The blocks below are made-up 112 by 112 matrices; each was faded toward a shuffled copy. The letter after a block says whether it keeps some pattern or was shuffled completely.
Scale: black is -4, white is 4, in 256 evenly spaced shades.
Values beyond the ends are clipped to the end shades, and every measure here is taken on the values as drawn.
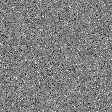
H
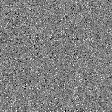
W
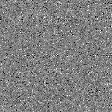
W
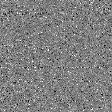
W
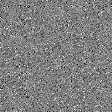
W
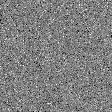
H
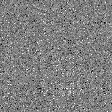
W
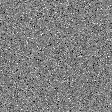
H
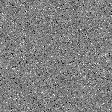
H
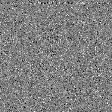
W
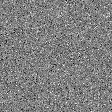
H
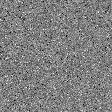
H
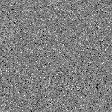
W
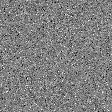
H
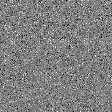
W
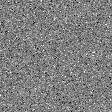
H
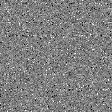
W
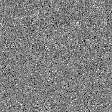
W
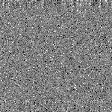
W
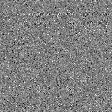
W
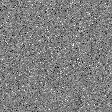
H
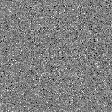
W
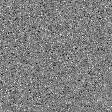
H
